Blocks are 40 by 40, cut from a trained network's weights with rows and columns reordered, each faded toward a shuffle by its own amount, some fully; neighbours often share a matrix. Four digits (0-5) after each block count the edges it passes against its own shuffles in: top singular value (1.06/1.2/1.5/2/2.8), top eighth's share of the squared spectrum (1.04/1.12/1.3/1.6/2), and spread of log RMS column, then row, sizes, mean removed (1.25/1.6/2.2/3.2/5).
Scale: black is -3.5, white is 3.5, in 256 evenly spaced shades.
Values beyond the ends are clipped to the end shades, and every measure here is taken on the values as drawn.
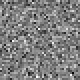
1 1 0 0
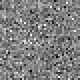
0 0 0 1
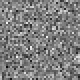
2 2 1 0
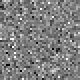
0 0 0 0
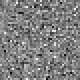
0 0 0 0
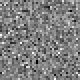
0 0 0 0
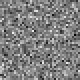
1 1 0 0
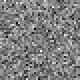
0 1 0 0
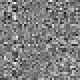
3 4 2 1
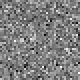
1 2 0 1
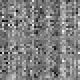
3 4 1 3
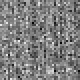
3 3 0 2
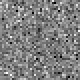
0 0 0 0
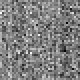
2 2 0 1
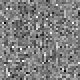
1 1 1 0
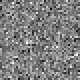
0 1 0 0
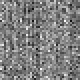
3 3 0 1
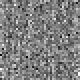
2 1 0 0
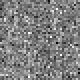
1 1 0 0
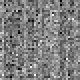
3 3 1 2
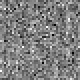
1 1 0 0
